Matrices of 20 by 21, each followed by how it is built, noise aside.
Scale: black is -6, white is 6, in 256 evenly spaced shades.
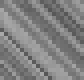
Toeplitz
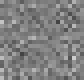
low rank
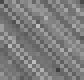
Toeplitz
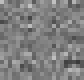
low rank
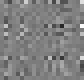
low rank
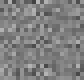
low rank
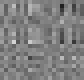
low rank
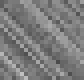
Toeplitz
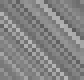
Toeplitz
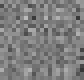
low rank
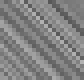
Toeplitz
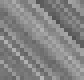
Toeplitz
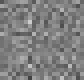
low rank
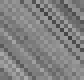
Toeplitz
